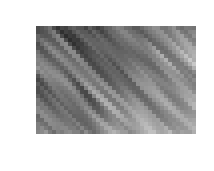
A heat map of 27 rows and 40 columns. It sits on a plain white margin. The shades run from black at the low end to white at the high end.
The grain runs diagonally down to the right. The field climbs toward the bottom right. The values follow a bell shape. No row or column stands out. The ninth with the highest average is the bottom right.
